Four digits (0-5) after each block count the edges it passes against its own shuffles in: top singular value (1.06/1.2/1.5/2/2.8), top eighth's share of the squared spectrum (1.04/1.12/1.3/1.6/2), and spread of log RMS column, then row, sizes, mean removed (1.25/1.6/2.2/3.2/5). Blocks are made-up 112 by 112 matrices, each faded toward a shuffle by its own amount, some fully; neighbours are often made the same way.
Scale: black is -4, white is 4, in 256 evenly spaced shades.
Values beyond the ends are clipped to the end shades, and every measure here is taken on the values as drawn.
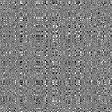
5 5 4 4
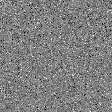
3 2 0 0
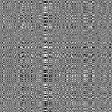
5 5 4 4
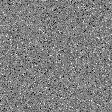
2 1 0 0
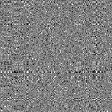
5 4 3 2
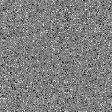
4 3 1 1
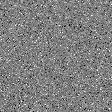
2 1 0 0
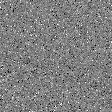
1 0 0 0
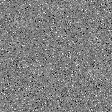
2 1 0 0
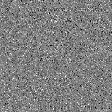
4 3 1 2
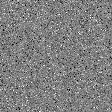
0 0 0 0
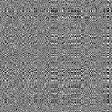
5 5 4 4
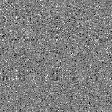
4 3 1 2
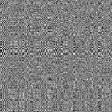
5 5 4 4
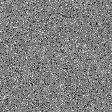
3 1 0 0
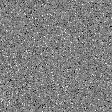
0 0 0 0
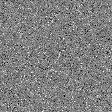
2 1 0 0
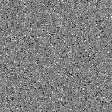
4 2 1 1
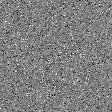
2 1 0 0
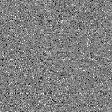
4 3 1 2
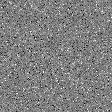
0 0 0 0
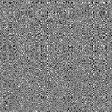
5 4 3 3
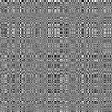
5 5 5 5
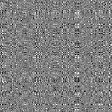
5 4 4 3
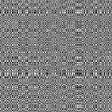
5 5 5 4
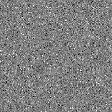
4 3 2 1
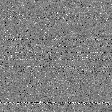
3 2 0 3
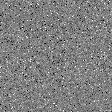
0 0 0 1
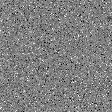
0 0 0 0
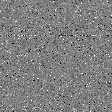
2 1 0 1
